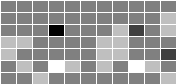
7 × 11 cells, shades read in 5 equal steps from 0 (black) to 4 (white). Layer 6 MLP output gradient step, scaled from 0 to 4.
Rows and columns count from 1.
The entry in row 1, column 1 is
2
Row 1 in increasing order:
2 2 2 2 2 2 2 2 2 2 2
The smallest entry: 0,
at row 3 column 4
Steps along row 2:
same same same same same same same same same up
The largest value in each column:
3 3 3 4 3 2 3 3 4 3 3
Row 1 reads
2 2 2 2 2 2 2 2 2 2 2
